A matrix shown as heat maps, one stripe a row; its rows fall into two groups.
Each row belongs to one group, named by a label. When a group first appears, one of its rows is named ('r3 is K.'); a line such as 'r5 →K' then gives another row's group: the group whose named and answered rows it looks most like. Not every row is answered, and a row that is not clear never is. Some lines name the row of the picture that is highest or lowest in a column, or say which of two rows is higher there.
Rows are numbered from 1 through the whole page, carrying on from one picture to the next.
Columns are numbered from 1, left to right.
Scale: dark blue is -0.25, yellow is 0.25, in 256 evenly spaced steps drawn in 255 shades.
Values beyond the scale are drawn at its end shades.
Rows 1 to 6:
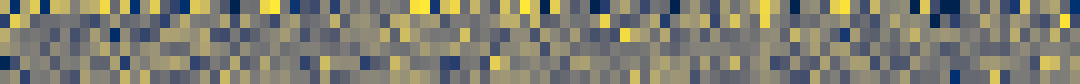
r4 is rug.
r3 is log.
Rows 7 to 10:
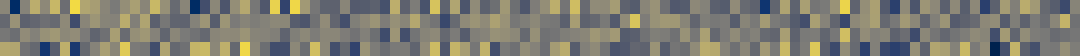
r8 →log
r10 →rug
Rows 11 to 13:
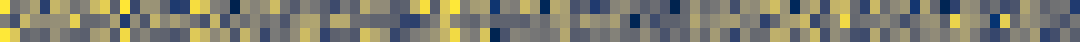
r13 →rug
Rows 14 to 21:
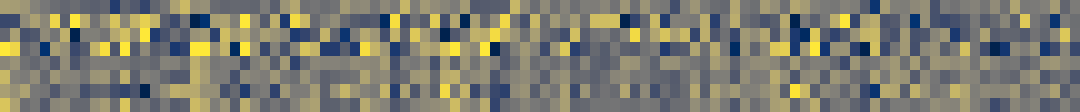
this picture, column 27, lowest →17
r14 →log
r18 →log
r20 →log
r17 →rug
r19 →rug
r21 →rug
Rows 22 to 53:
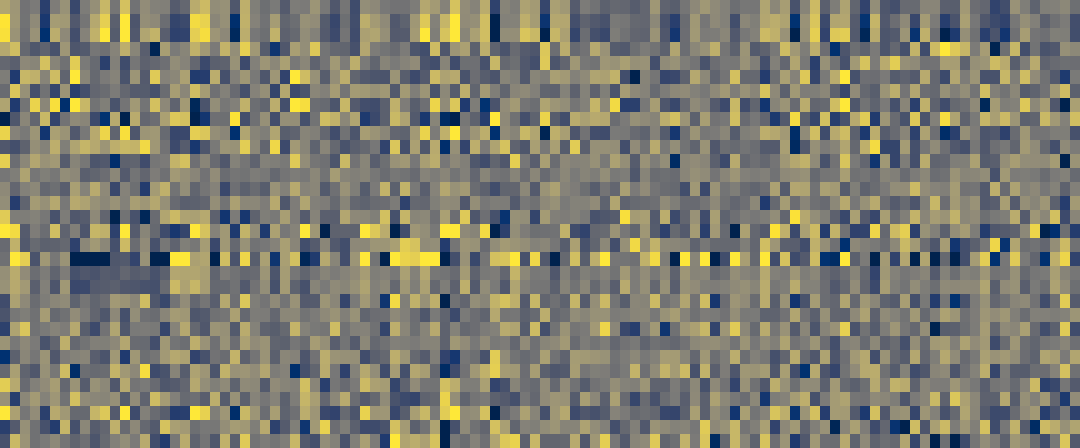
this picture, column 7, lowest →29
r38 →rug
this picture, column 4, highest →29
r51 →rug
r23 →rug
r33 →log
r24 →rug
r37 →log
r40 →log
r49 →rug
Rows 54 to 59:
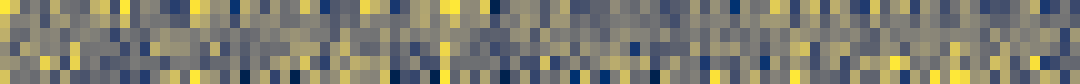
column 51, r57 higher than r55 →No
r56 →log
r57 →log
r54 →rug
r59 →log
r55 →rug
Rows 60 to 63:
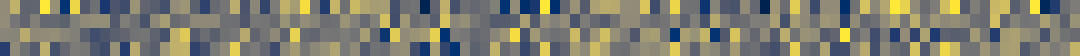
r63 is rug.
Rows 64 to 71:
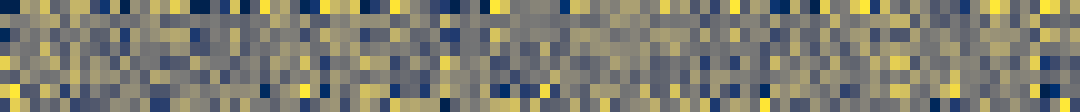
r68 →rug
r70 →rug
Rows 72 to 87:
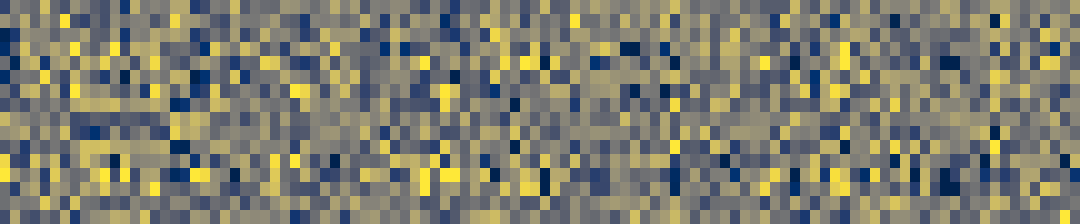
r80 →log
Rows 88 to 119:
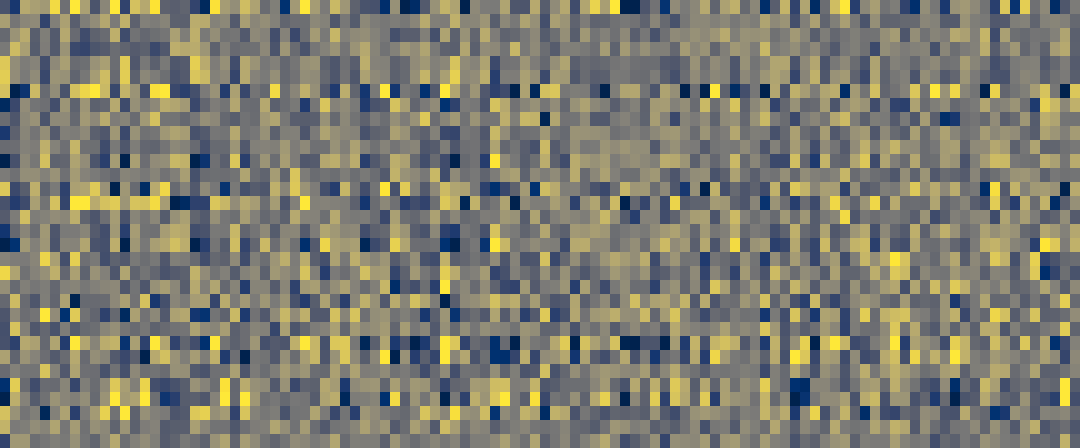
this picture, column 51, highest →116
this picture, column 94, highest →94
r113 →log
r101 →log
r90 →log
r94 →log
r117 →rug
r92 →rug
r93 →rug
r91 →log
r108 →log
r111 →log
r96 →rug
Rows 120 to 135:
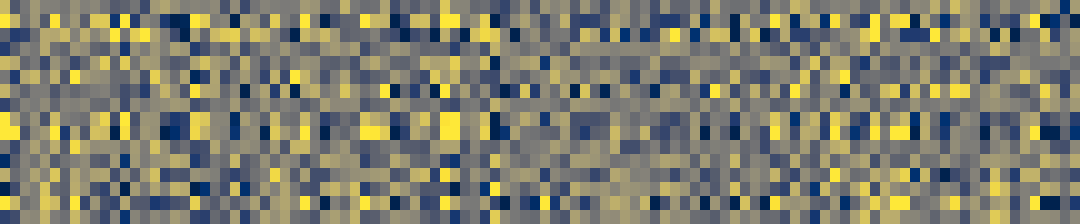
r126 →log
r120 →log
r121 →rug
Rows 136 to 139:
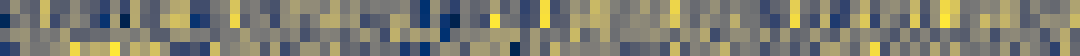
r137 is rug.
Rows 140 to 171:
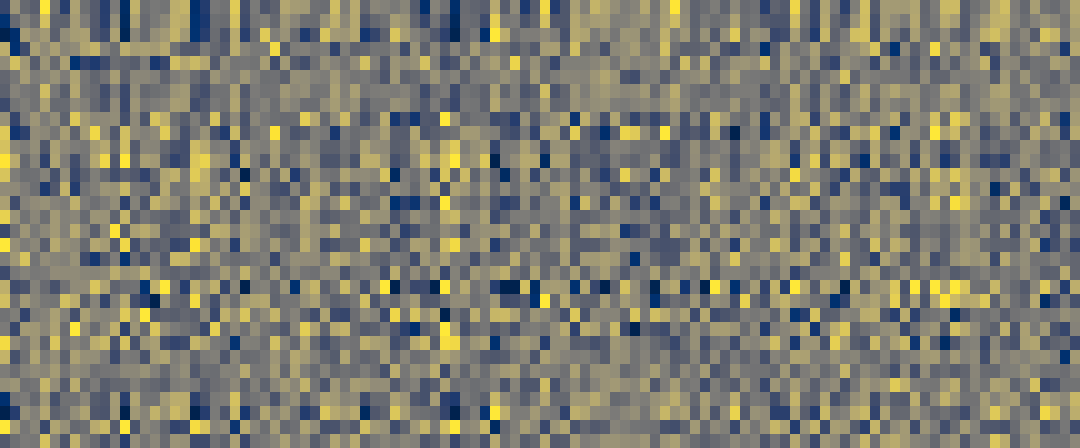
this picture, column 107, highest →159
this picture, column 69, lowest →160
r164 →rug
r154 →log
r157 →rug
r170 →rug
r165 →log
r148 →log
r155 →rug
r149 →log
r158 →log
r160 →log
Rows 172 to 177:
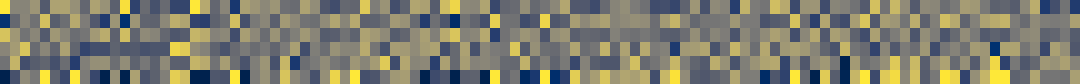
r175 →log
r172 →rug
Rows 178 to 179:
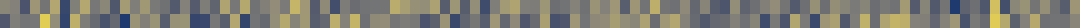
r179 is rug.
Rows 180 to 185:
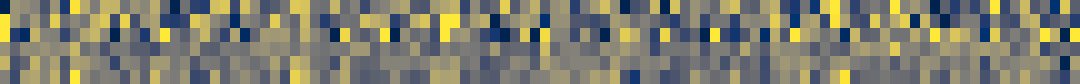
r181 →rug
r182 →log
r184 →log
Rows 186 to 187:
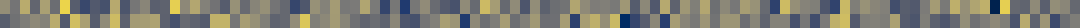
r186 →log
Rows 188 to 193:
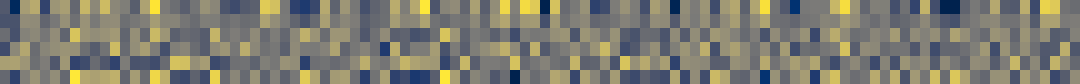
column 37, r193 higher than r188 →No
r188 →rug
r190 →log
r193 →log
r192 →log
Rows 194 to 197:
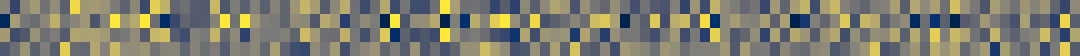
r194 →log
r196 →log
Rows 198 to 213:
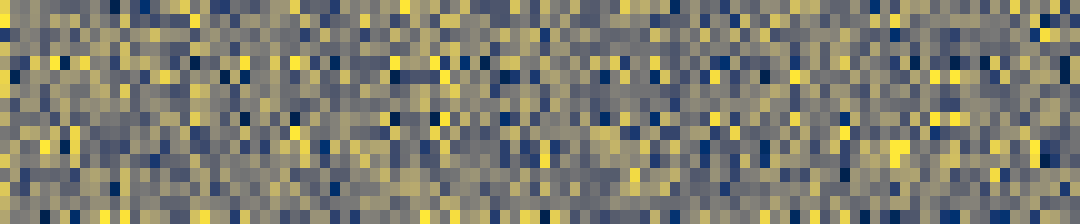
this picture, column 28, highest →202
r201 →rug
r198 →log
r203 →log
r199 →rug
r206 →log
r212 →rug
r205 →rug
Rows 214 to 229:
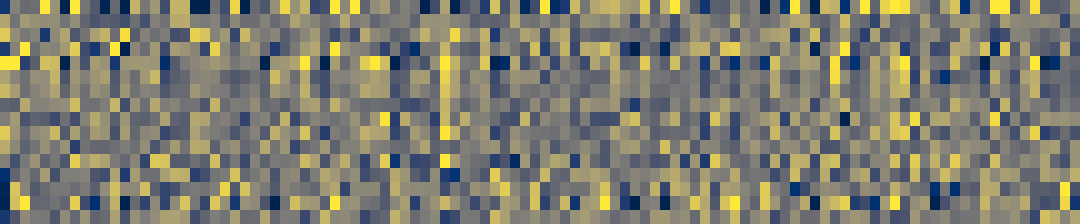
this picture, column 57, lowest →214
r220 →rug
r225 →log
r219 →rug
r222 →log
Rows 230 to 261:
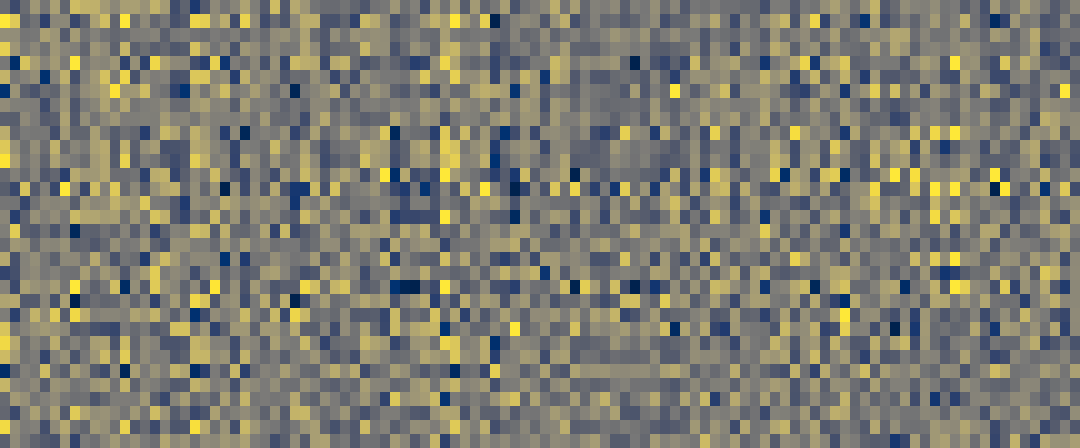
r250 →log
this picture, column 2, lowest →234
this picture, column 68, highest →236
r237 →rug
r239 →log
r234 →log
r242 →log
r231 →rug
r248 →log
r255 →rug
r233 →rug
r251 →log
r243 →log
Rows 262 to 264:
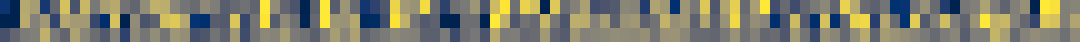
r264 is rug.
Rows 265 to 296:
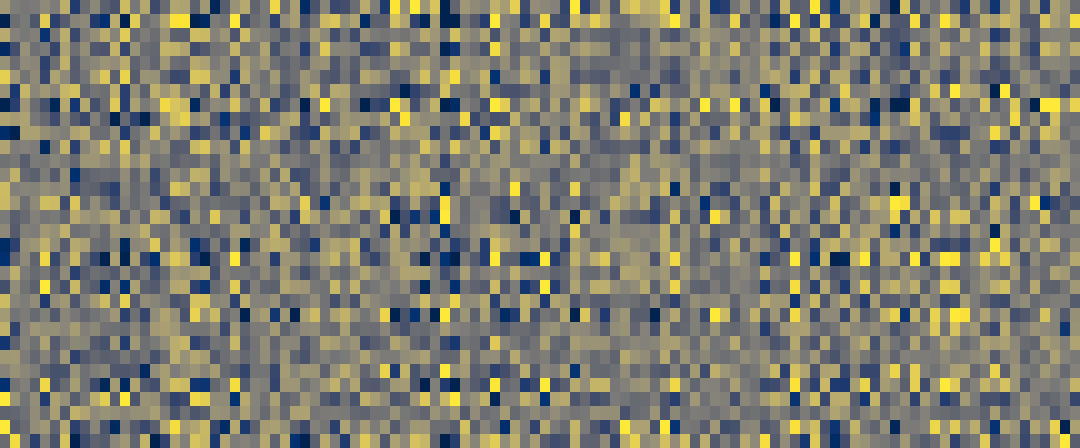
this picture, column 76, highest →287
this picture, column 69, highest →296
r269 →rug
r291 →log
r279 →rug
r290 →log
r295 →log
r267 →rug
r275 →rug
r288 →log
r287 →log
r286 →rug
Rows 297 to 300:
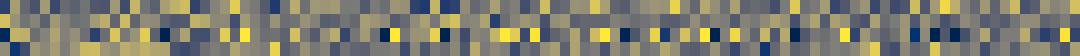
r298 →rug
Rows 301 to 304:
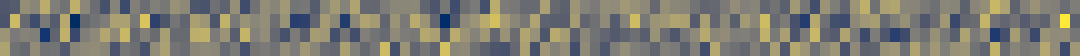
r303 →rug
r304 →log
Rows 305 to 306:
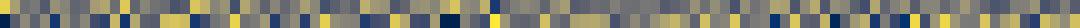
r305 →rug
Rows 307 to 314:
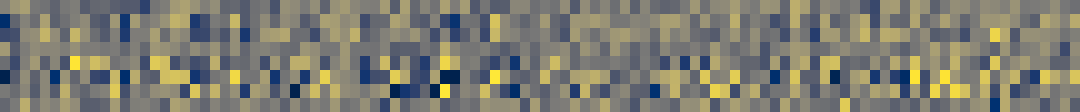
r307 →log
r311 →log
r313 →log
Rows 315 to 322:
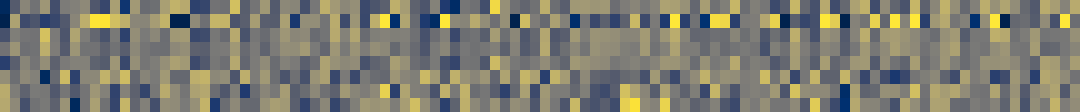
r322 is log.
